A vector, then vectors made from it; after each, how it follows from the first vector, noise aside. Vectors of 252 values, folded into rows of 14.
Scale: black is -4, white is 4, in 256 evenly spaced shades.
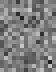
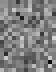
copied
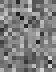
copied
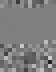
partly zeroed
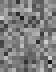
copied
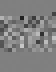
partly zeroed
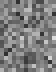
copied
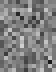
copied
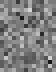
copied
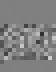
partly zeroed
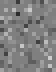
partly zeroed
